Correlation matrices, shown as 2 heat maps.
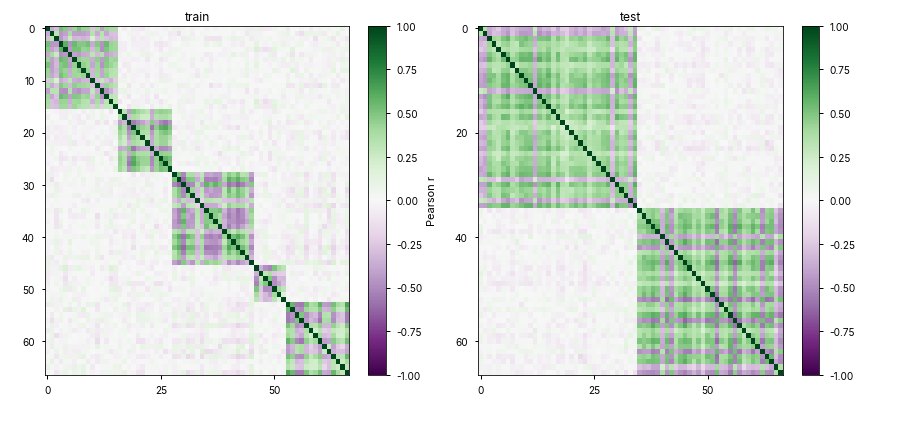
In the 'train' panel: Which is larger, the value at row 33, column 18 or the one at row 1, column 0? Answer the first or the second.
the first
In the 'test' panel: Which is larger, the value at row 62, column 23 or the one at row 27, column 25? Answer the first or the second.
the second
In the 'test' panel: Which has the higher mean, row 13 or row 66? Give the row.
13
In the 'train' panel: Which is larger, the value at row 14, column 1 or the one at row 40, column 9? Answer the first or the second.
the second
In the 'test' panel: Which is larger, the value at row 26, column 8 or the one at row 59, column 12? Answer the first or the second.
the first
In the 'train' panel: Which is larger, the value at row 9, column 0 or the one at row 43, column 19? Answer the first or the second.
the first
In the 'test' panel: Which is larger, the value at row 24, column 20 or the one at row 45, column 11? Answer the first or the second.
the first
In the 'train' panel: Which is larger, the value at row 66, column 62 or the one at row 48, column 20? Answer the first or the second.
the second
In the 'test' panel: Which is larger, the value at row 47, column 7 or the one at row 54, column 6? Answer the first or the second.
the second
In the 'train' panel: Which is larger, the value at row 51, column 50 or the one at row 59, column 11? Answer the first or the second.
the first
